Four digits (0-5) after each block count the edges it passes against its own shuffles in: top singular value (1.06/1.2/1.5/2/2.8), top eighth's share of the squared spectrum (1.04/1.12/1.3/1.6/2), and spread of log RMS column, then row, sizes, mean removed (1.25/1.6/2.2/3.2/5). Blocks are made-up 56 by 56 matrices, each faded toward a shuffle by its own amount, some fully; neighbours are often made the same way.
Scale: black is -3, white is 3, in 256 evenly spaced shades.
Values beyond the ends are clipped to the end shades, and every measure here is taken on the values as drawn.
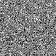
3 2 0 1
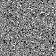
3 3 1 1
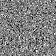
2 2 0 0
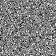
2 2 0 0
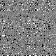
2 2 2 2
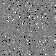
2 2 1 2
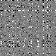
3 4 3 3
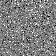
0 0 0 0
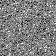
1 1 0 0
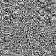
3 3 1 2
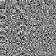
4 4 2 2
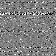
2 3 0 3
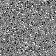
0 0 0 0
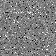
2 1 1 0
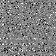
3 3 0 2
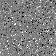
0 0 0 0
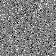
0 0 1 0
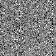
1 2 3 0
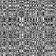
4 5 3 3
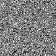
3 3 1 1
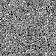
2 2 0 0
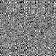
4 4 2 2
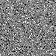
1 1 0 0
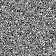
0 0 0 0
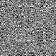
4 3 2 2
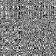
4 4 2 2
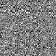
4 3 2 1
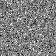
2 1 0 0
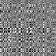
5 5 3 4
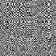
4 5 3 3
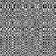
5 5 3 3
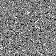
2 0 0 0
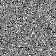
0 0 0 0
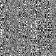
3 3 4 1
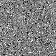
0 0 0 0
